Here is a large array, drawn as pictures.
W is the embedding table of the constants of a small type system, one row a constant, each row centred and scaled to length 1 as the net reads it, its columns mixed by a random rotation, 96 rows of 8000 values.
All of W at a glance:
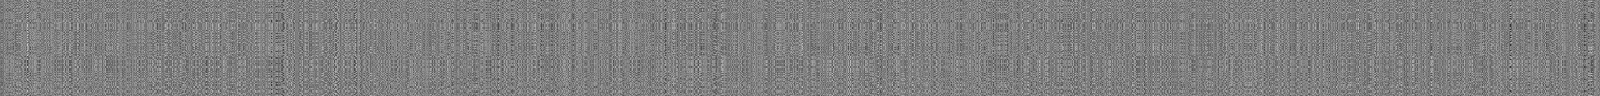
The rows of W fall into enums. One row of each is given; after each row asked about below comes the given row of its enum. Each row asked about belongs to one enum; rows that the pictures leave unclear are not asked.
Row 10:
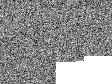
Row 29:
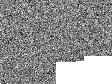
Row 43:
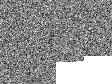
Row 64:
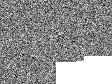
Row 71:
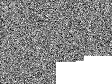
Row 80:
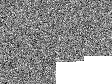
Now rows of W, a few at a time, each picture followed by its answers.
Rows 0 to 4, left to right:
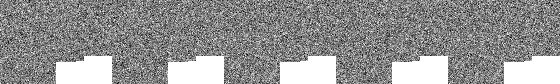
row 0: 29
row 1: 80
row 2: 64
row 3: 43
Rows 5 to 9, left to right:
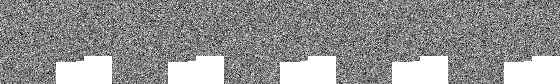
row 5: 29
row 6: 71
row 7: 64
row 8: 43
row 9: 10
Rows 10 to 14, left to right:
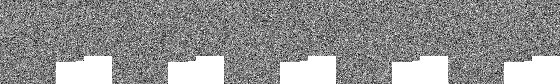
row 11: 43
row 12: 71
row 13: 64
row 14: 29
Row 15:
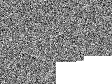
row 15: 64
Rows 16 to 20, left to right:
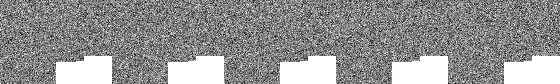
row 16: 29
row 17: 64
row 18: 29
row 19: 10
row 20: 71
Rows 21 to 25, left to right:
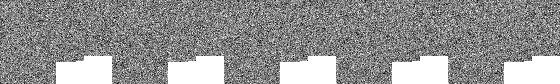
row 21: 71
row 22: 80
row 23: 10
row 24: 29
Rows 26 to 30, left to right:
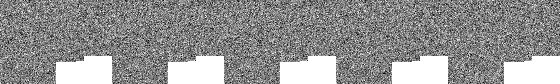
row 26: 29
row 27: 10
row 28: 10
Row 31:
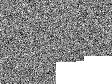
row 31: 29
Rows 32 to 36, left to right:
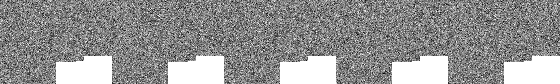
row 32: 43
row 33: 71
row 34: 43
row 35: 29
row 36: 71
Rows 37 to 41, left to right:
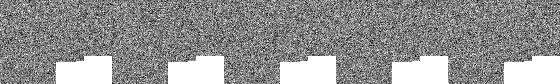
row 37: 29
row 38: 71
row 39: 43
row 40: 10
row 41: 29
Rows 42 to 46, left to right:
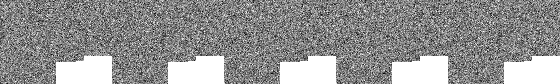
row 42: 71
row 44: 29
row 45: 29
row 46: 43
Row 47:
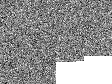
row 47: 80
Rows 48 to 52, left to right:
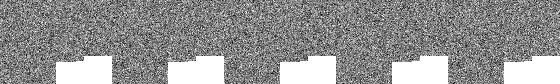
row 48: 43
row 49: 80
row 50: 29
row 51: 71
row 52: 80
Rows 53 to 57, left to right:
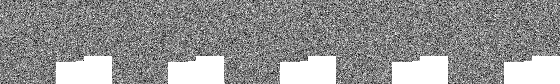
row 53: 10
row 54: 43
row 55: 29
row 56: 64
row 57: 71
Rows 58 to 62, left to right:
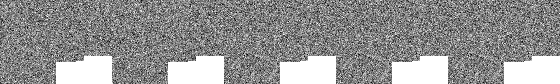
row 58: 71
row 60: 64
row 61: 64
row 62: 64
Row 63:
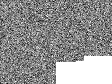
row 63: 71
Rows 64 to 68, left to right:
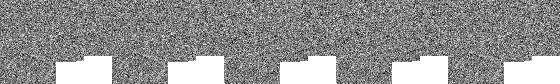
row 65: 64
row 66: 29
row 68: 64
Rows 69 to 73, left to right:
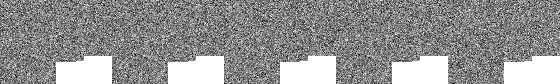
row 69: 64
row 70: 64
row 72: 64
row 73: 80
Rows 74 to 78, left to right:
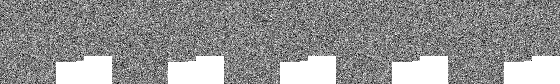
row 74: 64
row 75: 80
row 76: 71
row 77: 64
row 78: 10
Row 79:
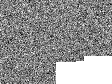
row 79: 29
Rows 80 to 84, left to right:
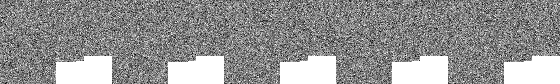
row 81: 64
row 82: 71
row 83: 10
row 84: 71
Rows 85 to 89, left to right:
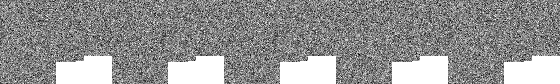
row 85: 71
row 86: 43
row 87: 43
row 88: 64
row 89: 71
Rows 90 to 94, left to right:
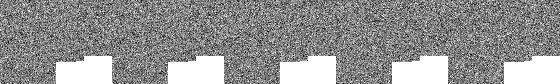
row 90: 29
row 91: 29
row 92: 10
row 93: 71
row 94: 64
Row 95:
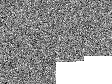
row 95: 80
